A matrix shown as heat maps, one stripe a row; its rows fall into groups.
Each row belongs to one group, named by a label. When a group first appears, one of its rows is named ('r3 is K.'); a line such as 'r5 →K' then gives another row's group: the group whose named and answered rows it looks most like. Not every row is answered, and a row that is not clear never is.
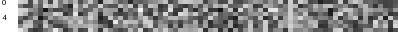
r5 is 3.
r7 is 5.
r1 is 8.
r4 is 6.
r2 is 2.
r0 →5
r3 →5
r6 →3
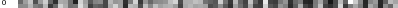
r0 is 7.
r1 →7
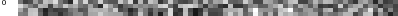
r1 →5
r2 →2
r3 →2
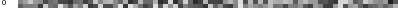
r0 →2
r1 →7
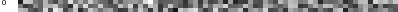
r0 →3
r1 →8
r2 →5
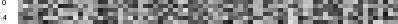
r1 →2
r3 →6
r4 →8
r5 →6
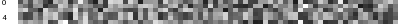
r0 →7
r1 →6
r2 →5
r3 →8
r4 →8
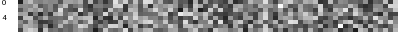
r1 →7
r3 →5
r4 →3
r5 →6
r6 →7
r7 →3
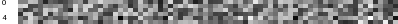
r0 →2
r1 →5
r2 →8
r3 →3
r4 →2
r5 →3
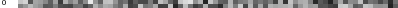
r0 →5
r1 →2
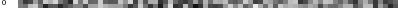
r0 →8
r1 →2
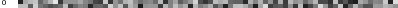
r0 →3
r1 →7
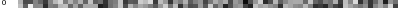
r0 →6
